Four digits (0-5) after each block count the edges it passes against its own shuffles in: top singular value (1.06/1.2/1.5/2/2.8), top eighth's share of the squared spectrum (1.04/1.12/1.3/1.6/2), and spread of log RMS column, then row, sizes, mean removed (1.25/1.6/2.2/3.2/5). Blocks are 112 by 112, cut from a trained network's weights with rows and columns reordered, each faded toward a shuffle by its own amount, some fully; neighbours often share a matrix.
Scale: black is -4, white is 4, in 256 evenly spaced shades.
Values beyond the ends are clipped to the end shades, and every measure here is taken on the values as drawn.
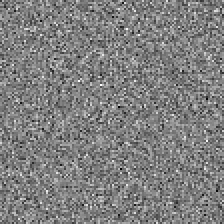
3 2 1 0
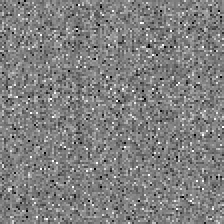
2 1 0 1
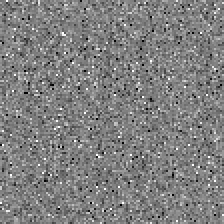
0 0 0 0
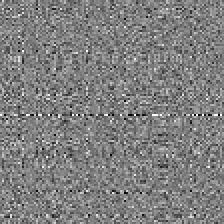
4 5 3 3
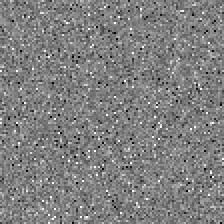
0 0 0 0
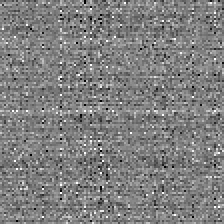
4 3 3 1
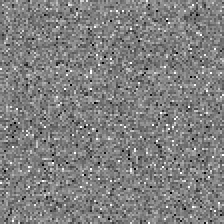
2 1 0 0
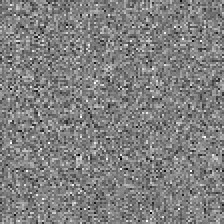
3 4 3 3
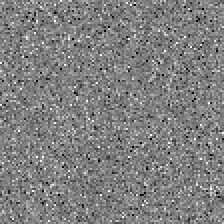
0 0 0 0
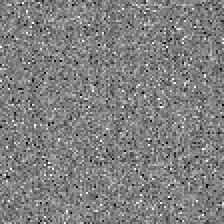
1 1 0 0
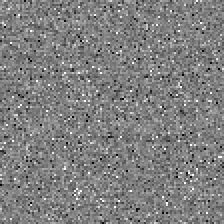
1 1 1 0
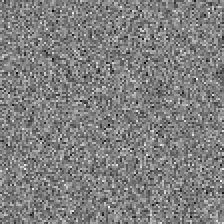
2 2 0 0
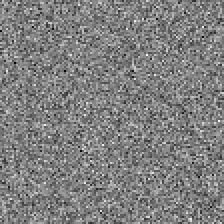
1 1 0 0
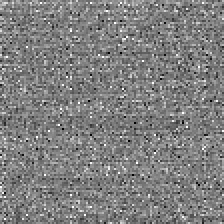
3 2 2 0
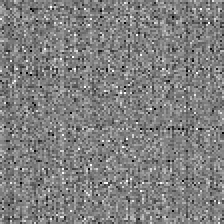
3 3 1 3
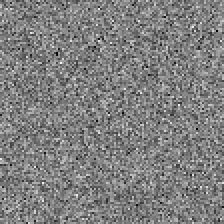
0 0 0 0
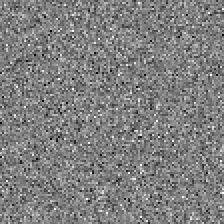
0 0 0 0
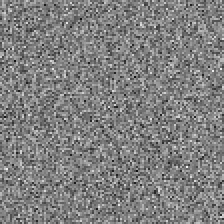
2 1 0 0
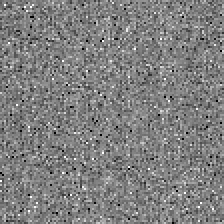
2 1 0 1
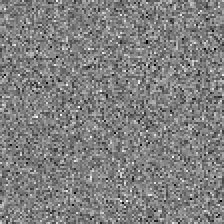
2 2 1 0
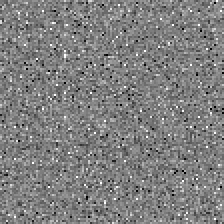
0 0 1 0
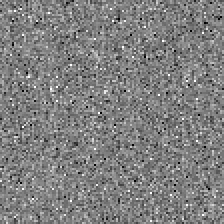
1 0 0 0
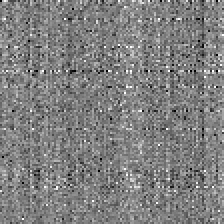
4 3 1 3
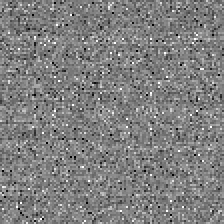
2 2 1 0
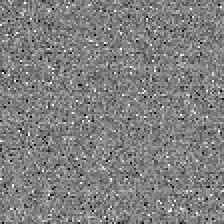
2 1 0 0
